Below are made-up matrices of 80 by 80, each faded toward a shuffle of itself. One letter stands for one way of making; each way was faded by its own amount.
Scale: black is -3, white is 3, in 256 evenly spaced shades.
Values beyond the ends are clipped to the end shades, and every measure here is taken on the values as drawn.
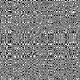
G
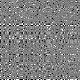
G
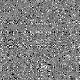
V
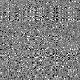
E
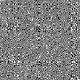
E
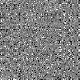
E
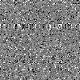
V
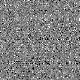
V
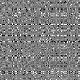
G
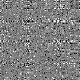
E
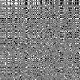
G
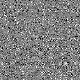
V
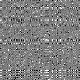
G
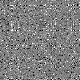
V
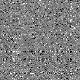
V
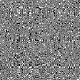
E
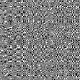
G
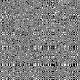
G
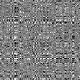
G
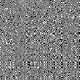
E
